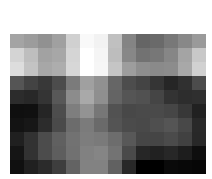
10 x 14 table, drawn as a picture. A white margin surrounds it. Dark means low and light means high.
No lone cell stands out from its neighbours. The middle right is the smoothest part. The top part is higher, up to a seam about 30% of the way down. The ninth with the highest average is the top middle. There are no regular stripes. The ninth with the lowest average is the bottom right.
